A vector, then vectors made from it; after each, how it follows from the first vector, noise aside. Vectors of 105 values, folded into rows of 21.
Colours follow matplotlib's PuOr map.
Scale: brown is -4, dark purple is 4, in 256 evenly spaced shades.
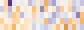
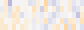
shrunk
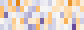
reversed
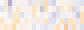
shrunk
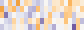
reversed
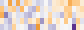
reversed
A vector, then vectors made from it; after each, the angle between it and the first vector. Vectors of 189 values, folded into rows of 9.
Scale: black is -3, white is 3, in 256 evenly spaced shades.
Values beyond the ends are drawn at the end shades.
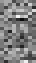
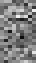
nearly parallel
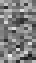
partly aligned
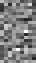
partly aligned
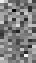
orthogonal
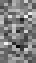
partly aligned
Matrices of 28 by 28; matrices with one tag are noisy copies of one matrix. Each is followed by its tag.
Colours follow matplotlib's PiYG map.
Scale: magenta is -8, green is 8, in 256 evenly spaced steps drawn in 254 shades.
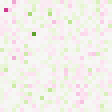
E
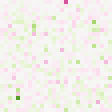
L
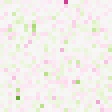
L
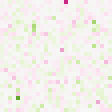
L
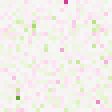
L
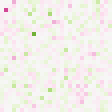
E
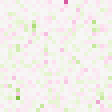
L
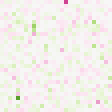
L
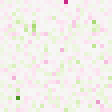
L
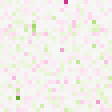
L
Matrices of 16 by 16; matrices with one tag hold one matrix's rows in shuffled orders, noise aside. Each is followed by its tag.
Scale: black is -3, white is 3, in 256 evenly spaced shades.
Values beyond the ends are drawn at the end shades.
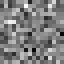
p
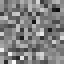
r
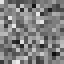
r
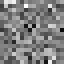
p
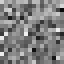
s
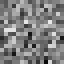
p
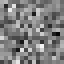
r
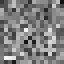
p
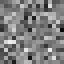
p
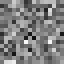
p
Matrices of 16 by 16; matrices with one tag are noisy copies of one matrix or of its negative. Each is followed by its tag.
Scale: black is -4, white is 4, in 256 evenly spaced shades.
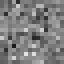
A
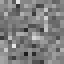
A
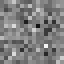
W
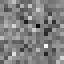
W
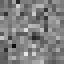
A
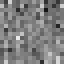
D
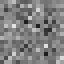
W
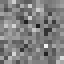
W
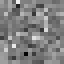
A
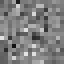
A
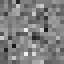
A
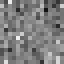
D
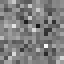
W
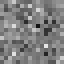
W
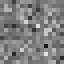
W
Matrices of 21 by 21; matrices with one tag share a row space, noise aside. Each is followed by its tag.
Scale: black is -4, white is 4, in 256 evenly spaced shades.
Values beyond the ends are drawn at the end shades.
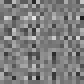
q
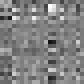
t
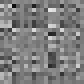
t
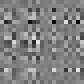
q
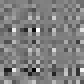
q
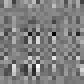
q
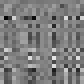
q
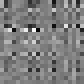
q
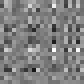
q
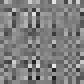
q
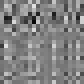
q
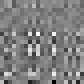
q
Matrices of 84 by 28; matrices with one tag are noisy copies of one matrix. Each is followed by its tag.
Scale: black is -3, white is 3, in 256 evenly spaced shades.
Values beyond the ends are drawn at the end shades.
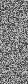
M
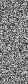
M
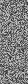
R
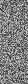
R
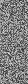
R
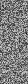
M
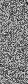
R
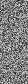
M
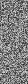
M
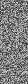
M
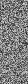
M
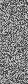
R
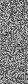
R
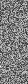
M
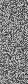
R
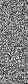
R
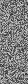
R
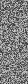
M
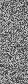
R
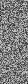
M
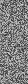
R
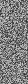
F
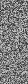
M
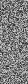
M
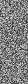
F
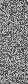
R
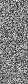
F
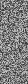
M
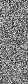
F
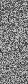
M
